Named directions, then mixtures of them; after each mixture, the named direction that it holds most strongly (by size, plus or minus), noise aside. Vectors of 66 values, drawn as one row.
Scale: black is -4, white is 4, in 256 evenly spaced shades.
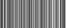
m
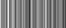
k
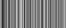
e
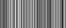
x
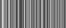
e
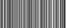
m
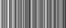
k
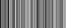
k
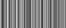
e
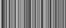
e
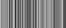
x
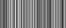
x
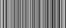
m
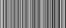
m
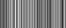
x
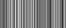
x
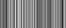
x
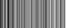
k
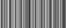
k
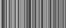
e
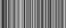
e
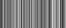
m
